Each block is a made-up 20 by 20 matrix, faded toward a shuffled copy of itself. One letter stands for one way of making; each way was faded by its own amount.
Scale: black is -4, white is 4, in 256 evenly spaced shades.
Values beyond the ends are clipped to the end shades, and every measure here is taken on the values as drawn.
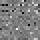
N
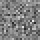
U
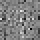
N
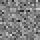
U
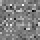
N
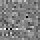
N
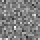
U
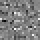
N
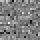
N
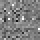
N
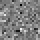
U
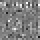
N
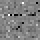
N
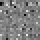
N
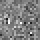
U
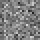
U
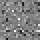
N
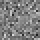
U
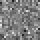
U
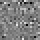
N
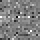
N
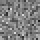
U
